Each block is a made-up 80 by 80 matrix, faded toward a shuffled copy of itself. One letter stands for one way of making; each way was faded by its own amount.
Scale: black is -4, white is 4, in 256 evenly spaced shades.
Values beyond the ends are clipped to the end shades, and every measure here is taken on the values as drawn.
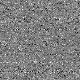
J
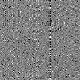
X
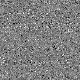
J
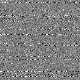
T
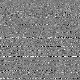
T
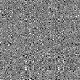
X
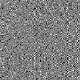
X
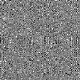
X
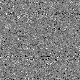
J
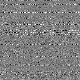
T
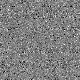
J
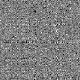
X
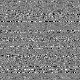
T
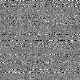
T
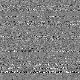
T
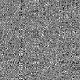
X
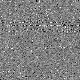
J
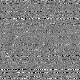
T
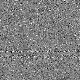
J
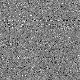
J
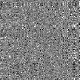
X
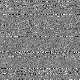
T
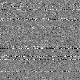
T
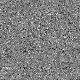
J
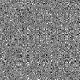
X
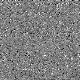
J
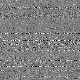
T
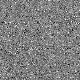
J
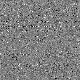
J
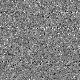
J
